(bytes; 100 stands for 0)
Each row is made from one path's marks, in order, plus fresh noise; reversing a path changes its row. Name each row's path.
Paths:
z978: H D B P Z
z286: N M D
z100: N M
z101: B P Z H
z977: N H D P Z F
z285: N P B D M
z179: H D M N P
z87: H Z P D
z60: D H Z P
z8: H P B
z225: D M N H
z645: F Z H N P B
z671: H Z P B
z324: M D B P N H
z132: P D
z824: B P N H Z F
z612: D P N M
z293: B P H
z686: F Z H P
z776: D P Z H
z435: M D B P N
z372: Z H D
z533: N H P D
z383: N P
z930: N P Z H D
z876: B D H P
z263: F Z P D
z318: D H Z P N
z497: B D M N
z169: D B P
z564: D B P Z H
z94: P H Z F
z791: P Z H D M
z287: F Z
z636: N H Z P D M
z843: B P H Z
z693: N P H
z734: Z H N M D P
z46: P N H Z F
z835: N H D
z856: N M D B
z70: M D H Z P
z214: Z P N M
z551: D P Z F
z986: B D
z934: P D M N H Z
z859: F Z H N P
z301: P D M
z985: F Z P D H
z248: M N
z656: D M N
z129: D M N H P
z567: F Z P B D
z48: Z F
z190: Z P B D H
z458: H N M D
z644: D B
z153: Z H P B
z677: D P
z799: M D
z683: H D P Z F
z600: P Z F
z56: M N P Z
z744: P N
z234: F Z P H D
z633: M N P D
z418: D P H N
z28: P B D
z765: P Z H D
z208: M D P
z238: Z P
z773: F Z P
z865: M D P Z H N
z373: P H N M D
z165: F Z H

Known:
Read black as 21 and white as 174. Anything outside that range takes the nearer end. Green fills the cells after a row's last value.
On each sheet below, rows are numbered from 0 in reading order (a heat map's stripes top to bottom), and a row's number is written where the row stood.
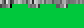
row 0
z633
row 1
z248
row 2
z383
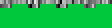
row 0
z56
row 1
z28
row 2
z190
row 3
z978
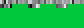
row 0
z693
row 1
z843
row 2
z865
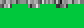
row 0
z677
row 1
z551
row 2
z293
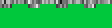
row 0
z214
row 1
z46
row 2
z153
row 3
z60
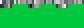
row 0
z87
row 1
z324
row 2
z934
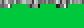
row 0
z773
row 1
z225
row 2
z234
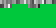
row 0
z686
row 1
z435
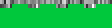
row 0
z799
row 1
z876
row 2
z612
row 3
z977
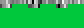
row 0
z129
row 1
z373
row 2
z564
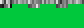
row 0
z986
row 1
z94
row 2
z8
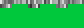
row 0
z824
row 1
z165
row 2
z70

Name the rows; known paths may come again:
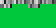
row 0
z791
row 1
z612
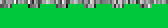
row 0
z318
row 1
z533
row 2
z633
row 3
z208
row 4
z636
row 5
z600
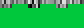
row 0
z214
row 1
z567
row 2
z301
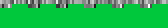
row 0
z551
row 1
z132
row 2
z263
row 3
z100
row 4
z238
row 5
z773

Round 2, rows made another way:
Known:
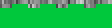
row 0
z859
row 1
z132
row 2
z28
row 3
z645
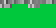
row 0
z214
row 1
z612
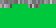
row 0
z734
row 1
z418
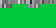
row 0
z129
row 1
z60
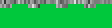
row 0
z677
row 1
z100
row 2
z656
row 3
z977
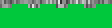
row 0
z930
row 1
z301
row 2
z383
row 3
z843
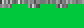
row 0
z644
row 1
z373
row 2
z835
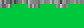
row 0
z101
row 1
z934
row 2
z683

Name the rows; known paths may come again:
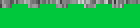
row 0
z645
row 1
z865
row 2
z497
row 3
z744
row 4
z60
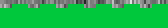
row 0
z734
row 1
z564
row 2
z799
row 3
z263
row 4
z656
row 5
z208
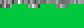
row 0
z8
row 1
z100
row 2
z791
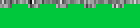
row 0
z633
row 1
z238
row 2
z214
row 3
z824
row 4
z301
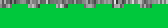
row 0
z101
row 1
z856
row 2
z286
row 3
z930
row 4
z383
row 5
z225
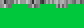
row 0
z179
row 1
z876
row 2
z46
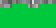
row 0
z765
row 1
z87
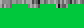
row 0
z934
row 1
z56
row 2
z293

